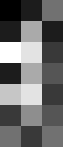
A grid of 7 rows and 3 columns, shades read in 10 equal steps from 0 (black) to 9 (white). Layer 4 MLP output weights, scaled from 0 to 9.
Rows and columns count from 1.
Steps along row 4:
up down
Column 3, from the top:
4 1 2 3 2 3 4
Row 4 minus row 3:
-8 -2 1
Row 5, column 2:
8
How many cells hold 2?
4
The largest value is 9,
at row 3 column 1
